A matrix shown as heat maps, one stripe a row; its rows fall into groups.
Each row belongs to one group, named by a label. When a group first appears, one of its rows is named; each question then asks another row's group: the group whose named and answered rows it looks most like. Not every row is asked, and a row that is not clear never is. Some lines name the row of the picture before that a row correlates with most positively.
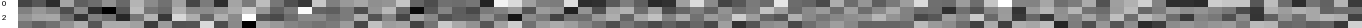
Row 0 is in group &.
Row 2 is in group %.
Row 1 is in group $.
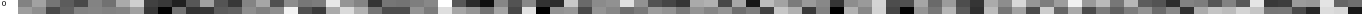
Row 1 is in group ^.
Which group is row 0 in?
^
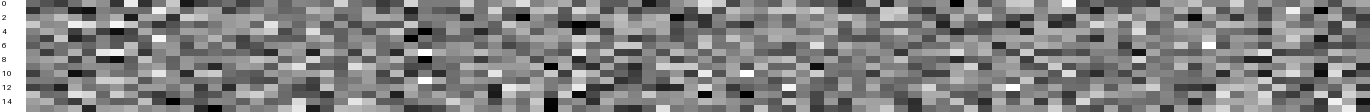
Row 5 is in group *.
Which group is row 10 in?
*
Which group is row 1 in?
*
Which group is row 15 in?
^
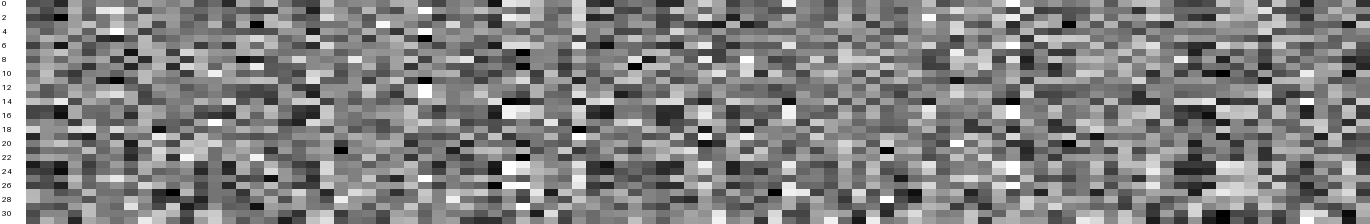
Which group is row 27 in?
^
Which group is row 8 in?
*
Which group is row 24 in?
&
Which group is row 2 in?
&
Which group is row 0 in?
&
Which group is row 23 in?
&
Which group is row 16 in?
&
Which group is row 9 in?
%
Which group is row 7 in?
%
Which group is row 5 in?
$
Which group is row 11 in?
$
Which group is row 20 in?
%
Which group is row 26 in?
&
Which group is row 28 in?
^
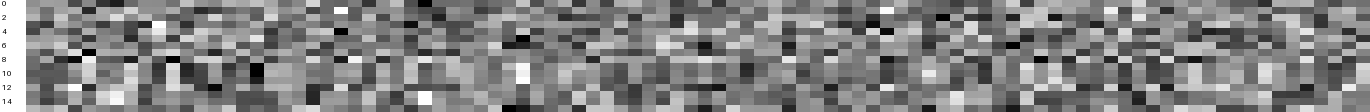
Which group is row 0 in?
$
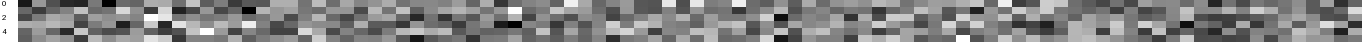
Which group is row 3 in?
%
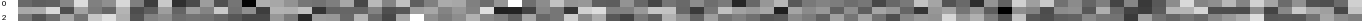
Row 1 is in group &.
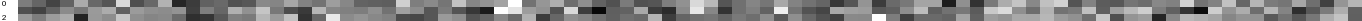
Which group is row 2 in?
^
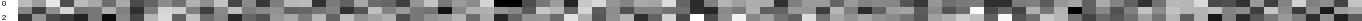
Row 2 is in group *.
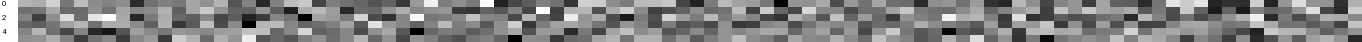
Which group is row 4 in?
$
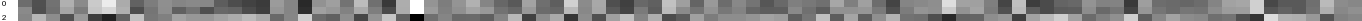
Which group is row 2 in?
$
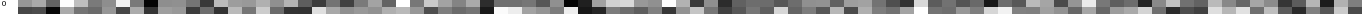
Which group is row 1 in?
&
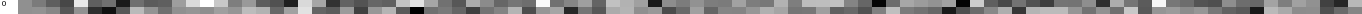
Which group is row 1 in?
$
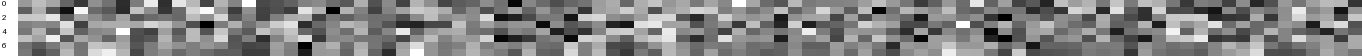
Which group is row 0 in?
%
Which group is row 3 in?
^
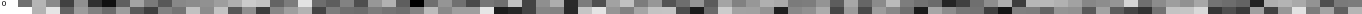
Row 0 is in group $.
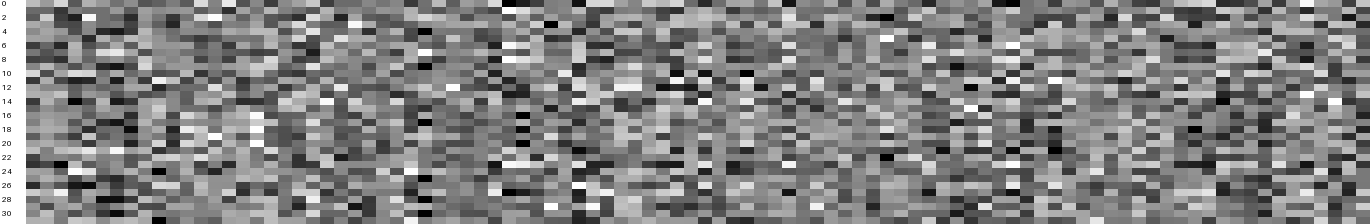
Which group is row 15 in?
^
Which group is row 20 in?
%
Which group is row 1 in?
&
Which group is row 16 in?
%
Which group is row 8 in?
&
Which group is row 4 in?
$
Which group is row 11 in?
*
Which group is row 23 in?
&
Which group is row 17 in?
$
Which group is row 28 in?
$
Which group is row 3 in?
^
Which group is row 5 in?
^
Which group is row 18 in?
%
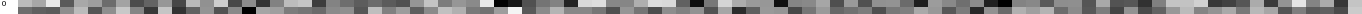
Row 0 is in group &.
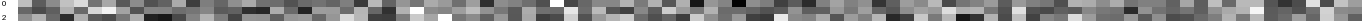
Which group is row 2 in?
^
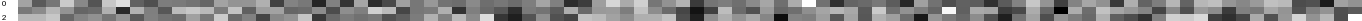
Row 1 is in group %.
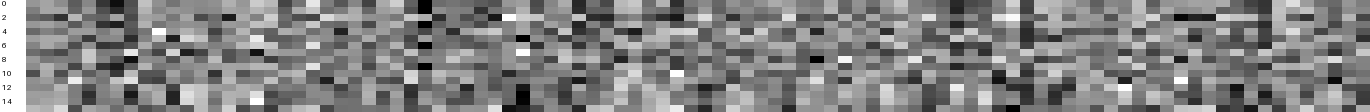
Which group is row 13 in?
%
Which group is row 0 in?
$
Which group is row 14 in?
%
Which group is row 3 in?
$
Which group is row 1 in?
$
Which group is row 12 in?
%
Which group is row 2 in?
&
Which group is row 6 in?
$
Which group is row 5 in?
%
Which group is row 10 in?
*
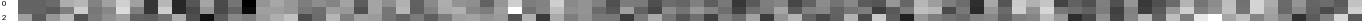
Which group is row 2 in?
^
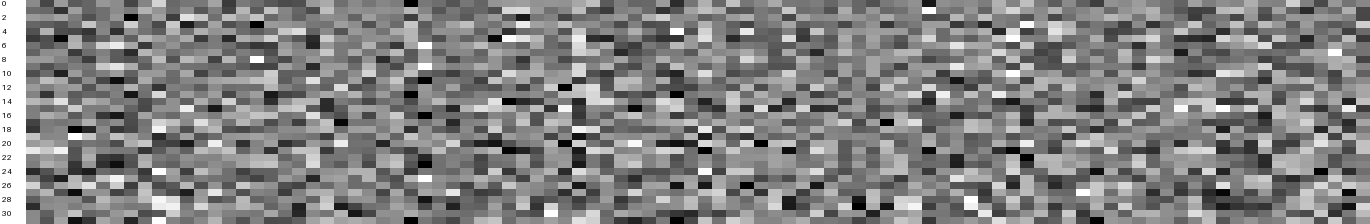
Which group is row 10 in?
&
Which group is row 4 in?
*
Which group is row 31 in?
*
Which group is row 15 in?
^
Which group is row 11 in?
$
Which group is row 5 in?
&
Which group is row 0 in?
*
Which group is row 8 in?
%
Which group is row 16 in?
$
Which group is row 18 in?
*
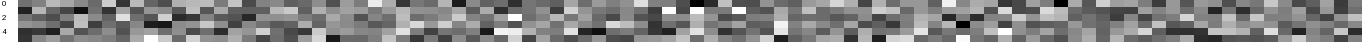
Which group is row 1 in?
*
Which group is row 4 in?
&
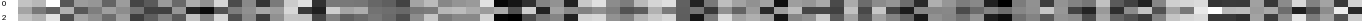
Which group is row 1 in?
^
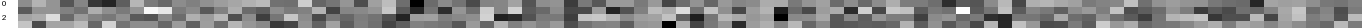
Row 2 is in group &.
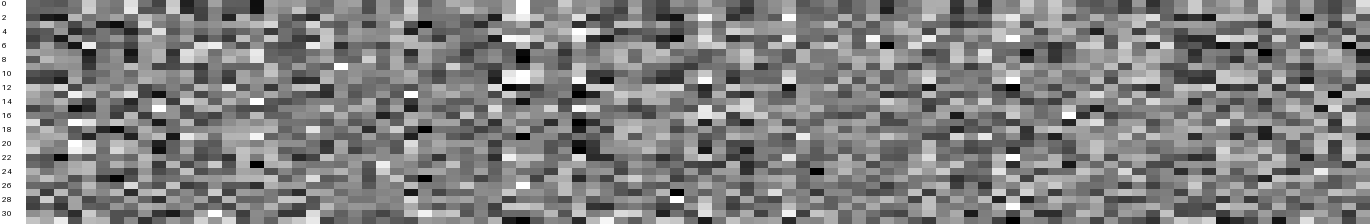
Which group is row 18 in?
$
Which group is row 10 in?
&
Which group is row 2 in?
&
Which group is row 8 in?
%
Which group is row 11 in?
&
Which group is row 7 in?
%
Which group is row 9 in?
^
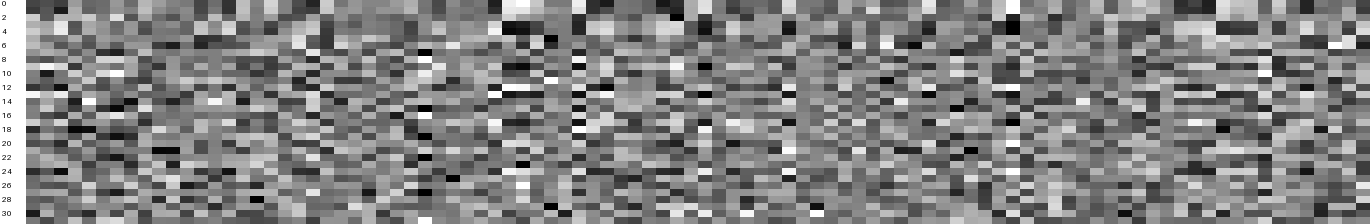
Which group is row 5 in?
^
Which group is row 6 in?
^
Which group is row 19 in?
$
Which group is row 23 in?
%
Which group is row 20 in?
&
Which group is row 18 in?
*
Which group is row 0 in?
&
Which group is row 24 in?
&
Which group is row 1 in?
&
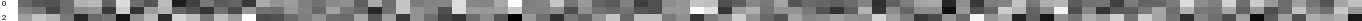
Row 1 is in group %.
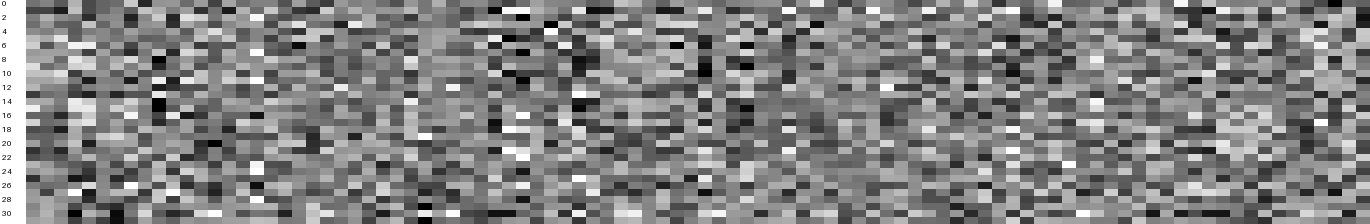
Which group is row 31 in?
$
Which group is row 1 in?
&
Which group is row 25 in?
*
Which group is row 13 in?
*
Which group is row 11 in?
%
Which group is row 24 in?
%
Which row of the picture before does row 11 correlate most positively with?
2
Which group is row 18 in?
&
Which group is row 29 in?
$
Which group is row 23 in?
%
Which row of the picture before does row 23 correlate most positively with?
1
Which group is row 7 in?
%
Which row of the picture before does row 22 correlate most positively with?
0
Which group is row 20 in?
^
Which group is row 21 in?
&
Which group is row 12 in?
^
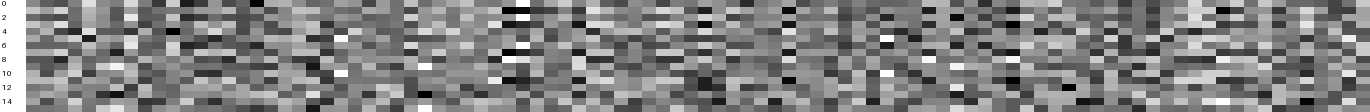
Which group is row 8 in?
&
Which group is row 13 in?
$
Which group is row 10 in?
^
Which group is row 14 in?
^
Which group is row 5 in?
^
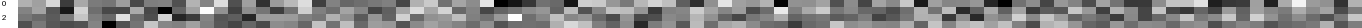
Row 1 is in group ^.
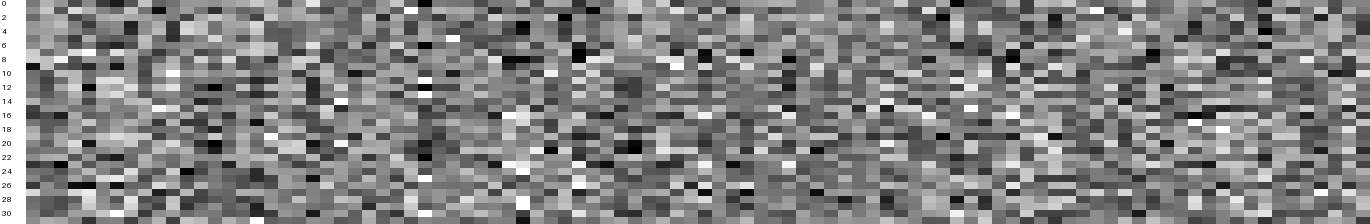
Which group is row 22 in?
$
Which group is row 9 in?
*
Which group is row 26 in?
*
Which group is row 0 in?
$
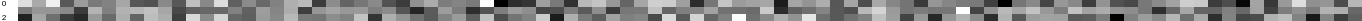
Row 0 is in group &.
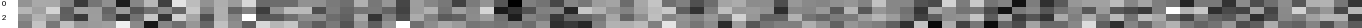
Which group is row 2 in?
%
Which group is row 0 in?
%
